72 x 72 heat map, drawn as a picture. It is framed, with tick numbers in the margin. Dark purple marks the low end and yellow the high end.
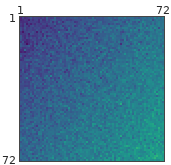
Slope: up to the bottom right. Stripes: none. Mirror symmetry: none. Ninth with the lowest average: top left. Ninth with the highest average: bottom right.
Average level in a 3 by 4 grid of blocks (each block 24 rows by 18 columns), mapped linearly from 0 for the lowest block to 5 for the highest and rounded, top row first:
0123 / 1234 / 2345
